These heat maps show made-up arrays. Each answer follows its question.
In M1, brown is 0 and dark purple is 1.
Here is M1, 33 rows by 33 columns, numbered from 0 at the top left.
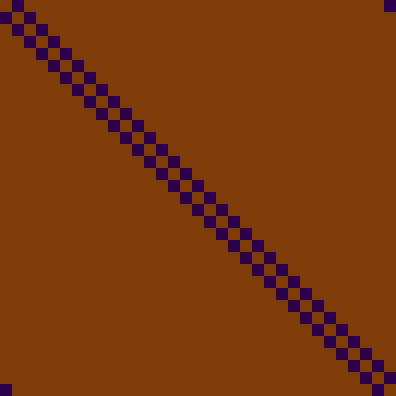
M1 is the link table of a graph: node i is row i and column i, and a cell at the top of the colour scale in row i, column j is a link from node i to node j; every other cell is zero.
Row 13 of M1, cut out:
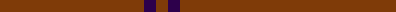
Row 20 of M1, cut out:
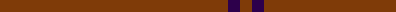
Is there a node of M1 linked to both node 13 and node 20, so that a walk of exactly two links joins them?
no
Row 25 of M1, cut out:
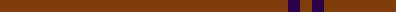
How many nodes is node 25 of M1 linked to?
2
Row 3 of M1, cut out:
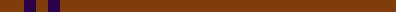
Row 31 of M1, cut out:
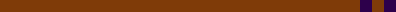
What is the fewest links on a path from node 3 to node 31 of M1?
5
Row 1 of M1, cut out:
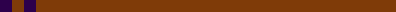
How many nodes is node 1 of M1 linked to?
2
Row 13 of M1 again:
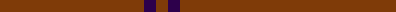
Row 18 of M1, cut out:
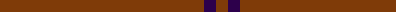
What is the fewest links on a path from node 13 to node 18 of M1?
5
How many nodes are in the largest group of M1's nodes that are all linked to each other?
2
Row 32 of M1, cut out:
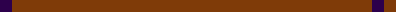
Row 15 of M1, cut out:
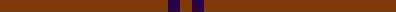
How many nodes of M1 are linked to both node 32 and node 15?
0
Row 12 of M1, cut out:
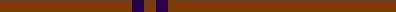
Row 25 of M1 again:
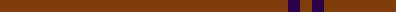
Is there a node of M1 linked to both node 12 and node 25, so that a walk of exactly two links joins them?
no
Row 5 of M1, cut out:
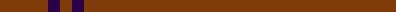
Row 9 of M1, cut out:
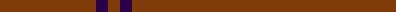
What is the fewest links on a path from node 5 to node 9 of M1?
4
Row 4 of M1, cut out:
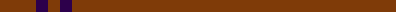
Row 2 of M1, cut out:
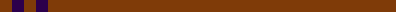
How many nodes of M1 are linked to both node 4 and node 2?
1
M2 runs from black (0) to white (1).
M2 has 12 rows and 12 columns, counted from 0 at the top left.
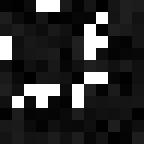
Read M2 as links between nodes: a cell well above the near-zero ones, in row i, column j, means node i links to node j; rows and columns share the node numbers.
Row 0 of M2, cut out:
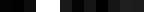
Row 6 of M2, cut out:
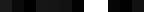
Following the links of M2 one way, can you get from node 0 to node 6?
yes
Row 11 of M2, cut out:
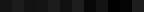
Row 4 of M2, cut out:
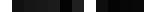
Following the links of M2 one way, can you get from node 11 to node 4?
no
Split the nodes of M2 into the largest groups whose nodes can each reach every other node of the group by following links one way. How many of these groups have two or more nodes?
1
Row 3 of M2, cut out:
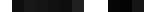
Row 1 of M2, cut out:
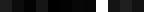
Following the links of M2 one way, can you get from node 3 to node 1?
yes
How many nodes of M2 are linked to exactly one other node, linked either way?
2
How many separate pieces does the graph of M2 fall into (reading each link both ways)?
5
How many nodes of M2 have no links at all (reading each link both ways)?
4
